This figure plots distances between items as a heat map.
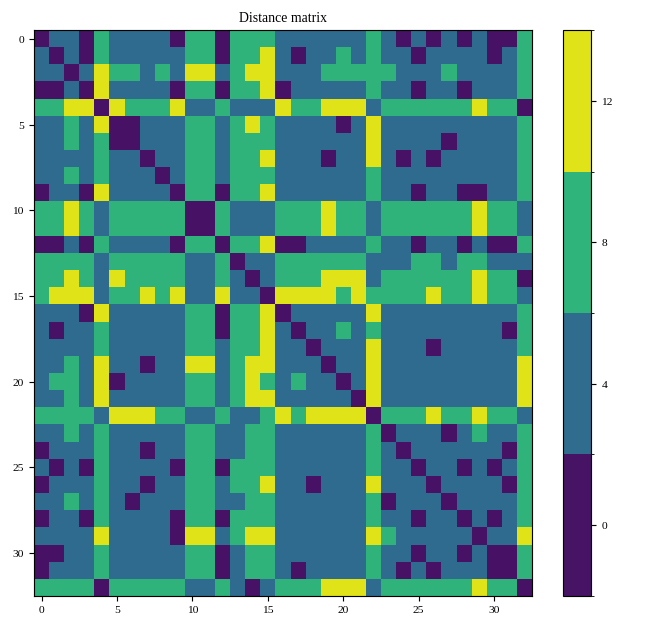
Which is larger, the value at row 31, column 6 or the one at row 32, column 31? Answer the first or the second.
the second
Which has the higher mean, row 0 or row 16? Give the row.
16
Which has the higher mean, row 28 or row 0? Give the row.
28
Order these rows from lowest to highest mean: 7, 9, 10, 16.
9, 7, 16, 10
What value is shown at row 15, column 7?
12
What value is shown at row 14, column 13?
4
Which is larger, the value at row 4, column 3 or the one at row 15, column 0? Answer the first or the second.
the first
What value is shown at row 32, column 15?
4
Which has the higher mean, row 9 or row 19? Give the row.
19
